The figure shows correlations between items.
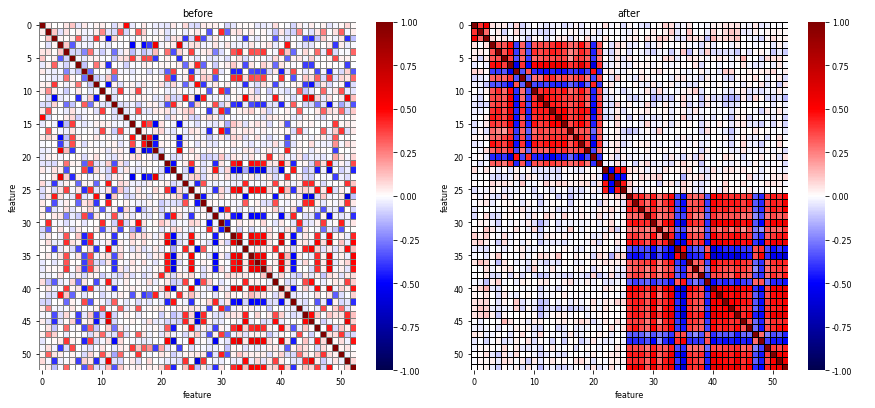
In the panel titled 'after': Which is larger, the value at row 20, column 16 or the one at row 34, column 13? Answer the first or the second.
the second
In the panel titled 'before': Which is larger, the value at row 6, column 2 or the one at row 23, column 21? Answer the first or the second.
the first
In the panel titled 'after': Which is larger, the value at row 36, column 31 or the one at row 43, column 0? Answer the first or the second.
the first
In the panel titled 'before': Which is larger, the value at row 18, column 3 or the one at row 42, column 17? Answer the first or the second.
the second
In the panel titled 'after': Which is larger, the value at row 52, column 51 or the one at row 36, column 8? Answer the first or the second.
the first
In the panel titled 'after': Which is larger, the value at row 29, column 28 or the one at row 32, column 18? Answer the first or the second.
the first
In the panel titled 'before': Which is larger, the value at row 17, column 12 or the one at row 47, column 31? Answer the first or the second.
the first
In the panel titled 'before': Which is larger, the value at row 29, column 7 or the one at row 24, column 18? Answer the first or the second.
the first
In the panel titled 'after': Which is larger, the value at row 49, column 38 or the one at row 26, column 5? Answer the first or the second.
the first
